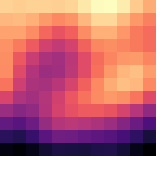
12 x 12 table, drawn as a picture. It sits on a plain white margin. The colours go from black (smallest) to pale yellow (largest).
Average level on the scale: 60%. Slope: up to the top. Lone odd cells: none. Stripes: none.
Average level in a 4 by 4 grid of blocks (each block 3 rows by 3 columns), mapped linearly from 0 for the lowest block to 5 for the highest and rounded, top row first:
5 4 5 4 / 3 2 4 4 / 2 3 4 3 / 0 1 1 0
